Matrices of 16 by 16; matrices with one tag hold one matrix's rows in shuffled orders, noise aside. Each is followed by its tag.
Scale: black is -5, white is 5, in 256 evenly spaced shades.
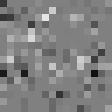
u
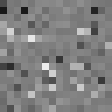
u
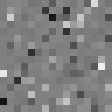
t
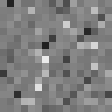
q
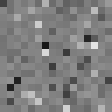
q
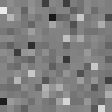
t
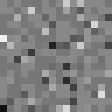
t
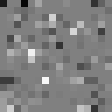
u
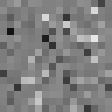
q
